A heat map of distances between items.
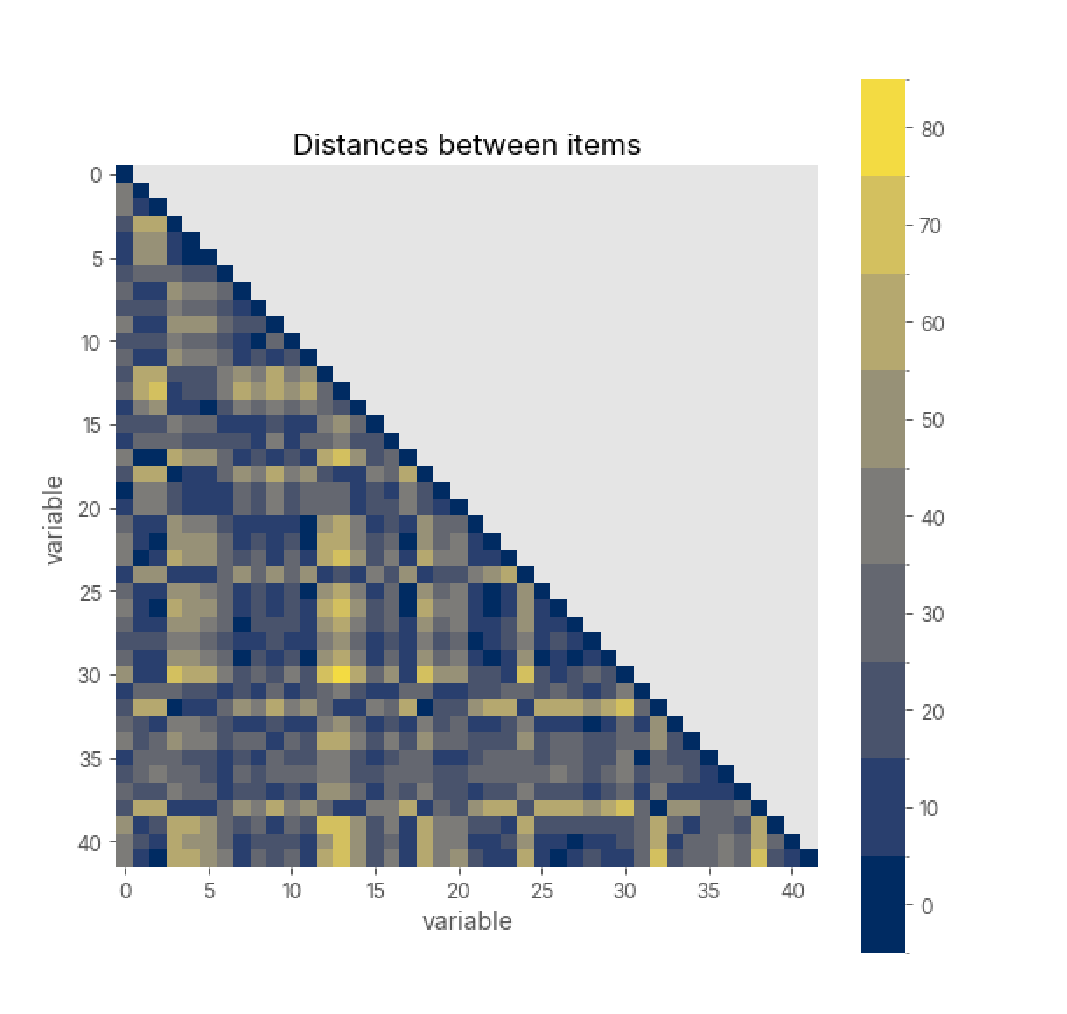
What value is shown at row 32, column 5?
10
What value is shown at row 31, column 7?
20
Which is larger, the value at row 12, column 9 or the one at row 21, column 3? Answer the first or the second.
the first
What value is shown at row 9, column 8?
20
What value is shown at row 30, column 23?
10
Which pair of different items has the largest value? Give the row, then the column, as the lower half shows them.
30, 13
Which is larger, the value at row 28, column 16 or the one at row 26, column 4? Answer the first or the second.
the second
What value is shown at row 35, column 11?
20
